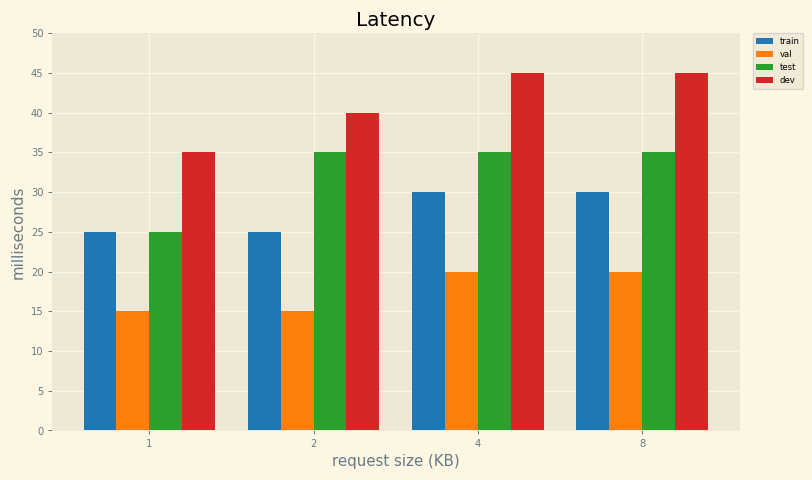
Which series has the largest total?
dev
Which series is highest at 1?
dev
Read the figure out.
Title: Latency
x-axis: request size (KB), ticks 1 2 4 8
y-axis: milliseconds, ticks 0 5 10 15 20 25 30 35 40 45 50
Legend: train, val, test, dev
Values:
train: 25 25 30 30
val: 15 15 20 20
test: 25 35 35 35
dev: 35 40 45 45
